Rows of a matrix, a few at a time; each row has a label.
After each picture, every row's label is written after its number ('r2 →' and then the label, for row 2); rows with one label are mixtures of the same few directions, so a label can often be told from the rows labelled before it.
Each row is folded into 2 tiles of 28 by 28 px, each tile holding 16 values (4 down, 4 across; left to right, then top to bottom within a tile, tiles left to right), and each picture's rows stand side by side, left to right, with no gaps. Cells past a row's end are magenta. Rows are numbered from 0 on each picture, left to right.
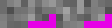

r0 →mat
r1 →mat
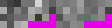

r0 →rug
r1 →mat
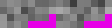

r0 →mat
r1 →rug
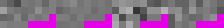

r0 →rug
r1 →rug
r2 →mat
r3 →mat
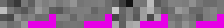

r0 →rug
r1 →rug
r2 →rug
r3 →mat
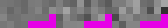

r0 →mat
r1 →mat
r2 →mat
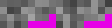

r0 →mat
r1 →mat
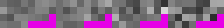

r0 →rug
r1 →mat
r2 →mat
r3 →rug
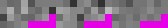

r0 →mat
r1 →rug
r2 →rug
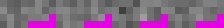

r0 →mat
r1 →mat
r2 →mat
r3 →mat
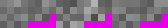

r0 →rug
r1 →rug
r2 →rug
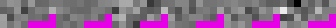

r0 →mat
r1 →rug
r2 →rug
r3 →mat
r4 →mat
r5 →rug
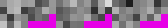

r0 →mat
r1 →mat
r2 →rug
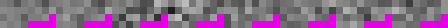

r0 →rug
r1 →rug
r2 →rug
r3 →rug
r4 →mat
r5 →mat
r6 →mat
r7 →rug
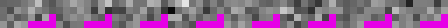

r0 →rug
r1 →mat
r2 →rug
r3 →rug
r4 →mat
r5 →rug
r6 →rug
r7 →rug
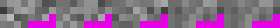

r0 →rug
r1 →rug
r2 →mat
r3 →rug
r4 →rug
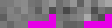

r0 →mat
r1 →mat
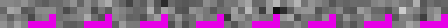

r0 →mat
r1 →mat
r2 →mat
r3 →mat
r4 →mat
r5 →rug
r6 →mat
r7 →mat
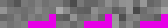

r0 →rug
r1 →rug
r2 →mat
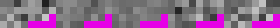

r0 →rug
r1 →rug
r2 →mat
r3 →mat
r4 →rug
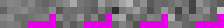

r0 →rug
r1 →rug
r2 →rug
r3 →mat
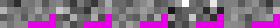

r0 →rug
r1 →rug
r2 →rug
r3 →rug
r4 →rug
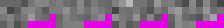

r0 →mat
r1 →mat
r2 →rug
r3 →mat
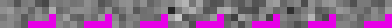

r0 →rug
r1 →rug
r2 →mat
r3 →rug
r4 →rug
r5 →mat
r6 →rug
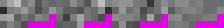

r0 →rug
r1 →rug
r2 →rug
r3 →rug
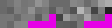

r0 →rug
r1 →mat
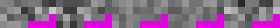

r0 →mat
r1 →mat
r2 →mat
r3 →rug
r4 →rug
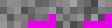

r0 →mat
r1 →rug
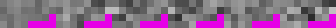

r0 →mat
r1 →rug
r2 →rug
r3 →rug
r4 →mat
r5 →mat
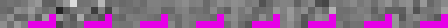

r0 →rug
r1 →rug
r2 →rug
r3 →mat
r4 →rug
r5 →rug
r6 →mat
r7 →mat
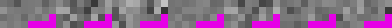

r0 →rug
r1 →rug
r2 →mat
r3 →rug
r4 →rug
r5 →mat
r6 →mat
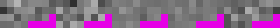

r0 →rug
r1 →rug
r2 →mat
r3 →mat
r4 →mat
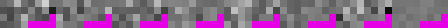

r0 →rug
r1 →mat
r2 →rug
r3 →mat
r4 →mat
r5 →mat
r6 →mat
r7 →rug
